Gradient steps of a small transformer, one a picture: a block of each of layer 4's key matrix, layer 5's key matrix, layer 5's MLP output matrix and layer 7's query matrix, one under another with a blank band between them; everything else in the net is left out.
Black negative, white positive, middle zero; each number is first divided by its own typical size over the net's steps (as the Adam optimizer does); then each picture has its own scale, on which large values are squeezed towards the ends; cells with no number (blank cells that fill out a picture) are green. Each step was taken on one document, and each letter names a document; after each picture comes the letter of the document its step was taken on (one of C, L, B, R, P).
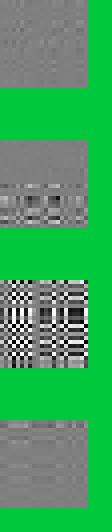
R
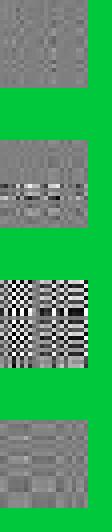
R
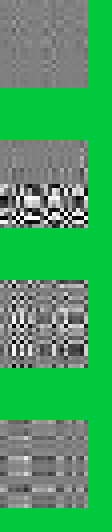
R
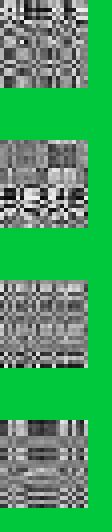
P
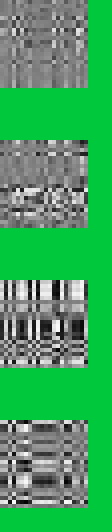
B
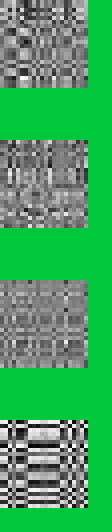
P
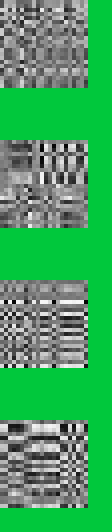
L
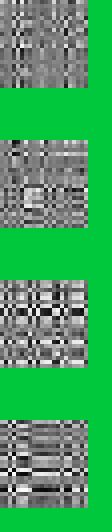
B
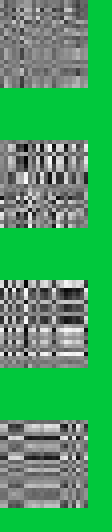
L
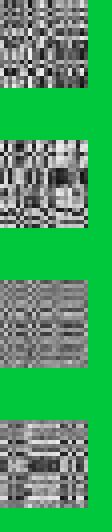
P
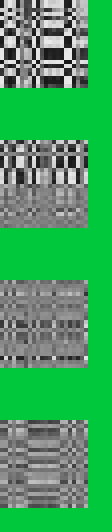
P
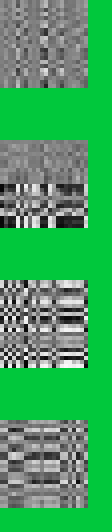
L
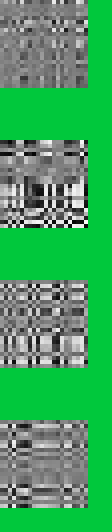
B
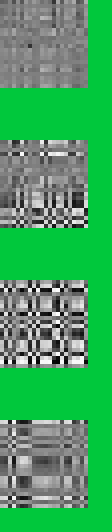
B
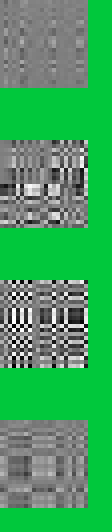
R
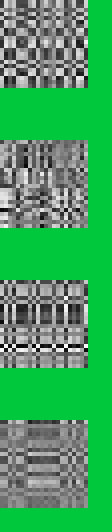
P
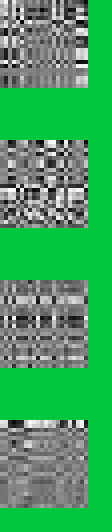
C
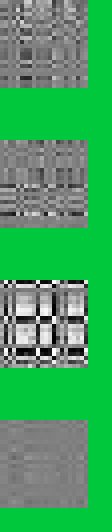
C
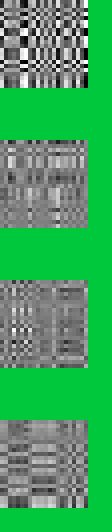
R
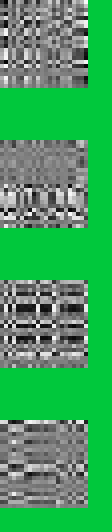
C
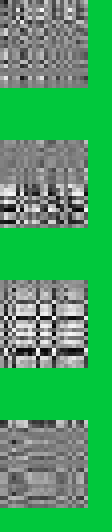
C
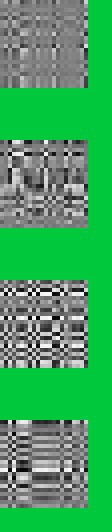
B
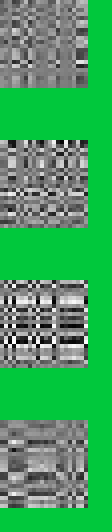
C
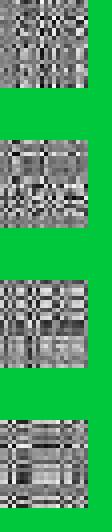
B
